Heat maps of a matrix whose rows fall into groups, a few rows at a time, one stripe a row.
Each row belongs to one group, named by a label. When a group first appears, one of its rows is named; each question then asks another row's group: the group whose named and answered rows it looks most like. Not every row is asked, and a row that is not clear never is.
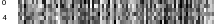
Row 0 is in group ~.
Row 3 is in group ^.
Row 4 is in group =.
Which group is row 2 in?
=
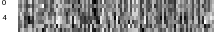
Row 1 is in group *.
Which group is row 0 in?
*
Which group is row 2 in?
*
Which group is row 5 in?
^
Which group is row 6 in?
*
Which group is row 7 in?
~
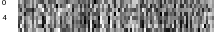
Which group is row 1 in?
~
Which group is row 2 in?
*
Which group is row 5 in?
~
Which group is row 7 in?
=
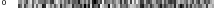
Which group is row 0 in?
*
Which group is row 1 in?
~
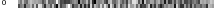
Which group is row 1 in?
~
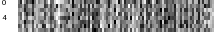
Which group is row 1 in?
*
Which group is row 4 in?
=
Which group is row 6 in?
~
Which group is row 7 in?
*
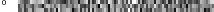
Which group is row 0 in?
=
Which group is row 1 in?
^
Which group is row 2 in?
*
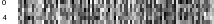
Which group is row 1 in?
*
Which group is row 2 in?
~
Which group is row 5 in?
*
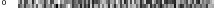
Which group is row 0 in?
*
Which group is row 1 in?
~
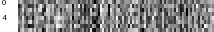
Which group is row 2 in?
~
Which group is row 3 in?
^
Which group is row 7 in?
~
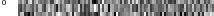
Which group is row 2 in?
~
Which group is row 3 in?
^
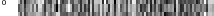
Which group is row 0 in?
=
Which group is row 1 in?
~
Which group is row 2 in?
~
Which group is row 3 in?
=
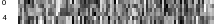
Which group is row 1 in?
^
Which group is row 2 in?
=
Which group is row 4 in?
~
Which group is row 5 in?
~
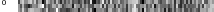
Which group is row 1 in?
=
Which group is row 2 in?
=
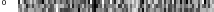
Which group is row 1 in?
*
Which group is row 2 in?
=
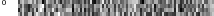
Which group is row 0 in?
~
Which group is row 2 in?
~
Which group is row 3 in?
*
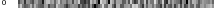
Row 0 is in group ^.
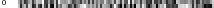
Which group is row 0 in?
*
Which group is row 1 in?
*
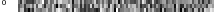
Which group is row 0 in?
*
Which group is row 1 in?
~
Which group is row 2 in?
^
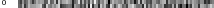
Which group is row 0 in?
*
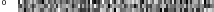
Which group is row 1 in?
*
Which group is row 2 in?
^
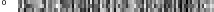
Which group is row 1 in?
=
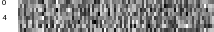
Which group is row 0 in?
^
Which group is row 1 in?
=
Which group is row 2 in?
~
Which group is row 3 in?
^
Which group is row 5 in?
*
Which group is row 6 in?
*
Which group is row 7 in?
=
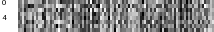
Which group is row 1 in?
^
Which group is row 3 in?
~
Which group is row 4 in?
~
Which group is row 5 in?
*
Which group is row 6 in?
~
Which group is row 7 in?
^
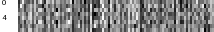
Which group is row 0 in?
~
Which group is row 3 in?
*
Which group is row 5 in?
~
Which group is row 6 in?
*
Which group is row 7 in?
*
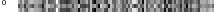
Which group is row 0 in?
=
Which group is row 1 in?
^
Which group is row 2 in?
=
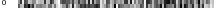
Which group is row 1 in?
^
